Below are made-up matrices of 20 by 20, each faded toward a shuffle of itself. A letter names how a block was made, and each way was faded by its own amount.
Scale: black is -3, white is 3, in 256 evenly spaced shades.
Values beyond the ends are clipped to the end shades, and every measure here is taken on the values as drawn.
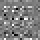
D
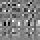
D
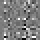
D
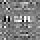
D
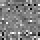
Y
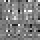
D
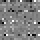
Y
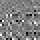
D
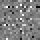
Y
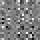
D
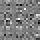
D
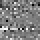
Y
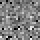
Y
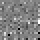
Y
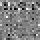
Y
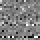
Y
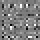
D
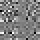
D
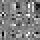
D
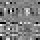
D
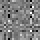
D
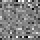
Y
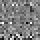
Y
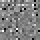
Y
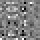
D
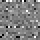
Y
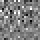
D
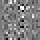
D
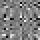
D
